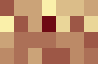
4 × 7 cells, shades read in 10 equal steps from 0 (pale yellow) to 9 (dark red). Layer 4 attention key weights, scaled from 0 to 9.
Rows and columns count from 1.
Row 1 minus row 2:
6 -3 0 -9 1 -4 2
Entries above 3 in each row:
1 3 6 6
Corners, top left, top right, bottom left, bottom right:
6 3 4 5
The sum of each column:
13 19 14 20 13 16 15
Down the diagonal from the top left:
6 6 5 6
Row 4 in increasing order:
3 4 4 5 5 6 6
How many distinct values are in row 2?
5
